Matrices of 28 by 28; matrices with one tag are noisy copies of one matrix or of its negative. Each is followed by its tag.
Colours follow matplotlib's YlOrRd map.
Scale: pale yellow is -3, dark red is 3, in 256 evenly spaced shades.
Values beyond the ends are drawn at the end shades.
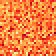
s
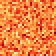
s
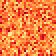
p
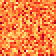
p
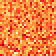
s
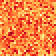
p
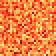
s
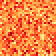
p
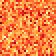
p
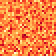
s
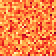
s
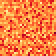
s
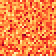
s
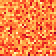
s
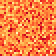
s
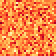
p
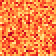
p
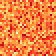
s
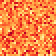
p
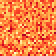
s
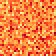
s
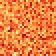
s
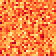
p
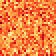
p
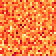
s
